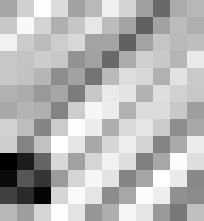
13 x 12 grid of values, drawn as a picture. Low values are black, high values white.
Ninth with the lowest average: bottom left. Average level on the scale: 70%. Roughest part: bottom left. Odd patch: lower, in the bottom left. Grain: diagonal, up to the right.
